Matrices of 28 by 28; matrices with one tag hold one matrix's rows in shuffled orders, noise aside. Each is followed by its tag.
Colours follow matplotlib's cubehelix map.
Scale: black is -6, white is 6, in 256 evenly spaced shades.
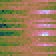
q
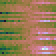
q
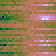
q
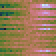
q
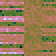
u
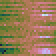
q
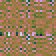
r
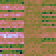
u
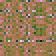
r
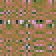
r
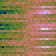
q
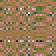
r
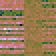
u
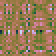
r
